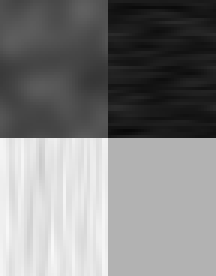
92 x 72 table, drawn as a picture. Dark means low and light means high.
It is made of 2 by 2 panels. Panel 1,1: low, smooth, faint in contrast. Panel 1,2: very low, streaked across, faint in contrast. Panel 2,1: very high, streaked downward, faint in contrast. Panel 2,2: high, flat.
